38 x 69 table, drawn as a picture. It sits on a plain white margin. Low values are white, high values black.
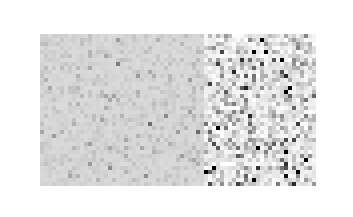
Neither half mirrors the other. Most values sit low, with a long tail of high ones. The left part is calmer, up to a seam about 60% of the way across. There are no regular stripes. No overall slope runs across the table. The grain is fine, like static. Overall the values sit about 20% of the way up the scale.
